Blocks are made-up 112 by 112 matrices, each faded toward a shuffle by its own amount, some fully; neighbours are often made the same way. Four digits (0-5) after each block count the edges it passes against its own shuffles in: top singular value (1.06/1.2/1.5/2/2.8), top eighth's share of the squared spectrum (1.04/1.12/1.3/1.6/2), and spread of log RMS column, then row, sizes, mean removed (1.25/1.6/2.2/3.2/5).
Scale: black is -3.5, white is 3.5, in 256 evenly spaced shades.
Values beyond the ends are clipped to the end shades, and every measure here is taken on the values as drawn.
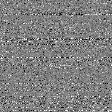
2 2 0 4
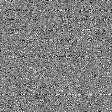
2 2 0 3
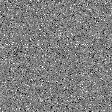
1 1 0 1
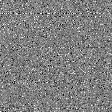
2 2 0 2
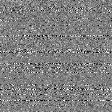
2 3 0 4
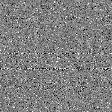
2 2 0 3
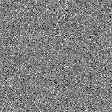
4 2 2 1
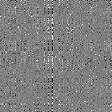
5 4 2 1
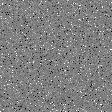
0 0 0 0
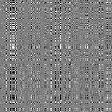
5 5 4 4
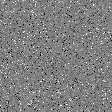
0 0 0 0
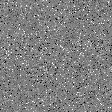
2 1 0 0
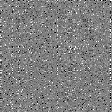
4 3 2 2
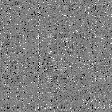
4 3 2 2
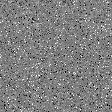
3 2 0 0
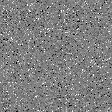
3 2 1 0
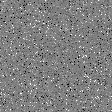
1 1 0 0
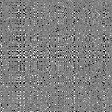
5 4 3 3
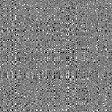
5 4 3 3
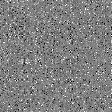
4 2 1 1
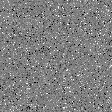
3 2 0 0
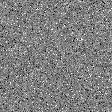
2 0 0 0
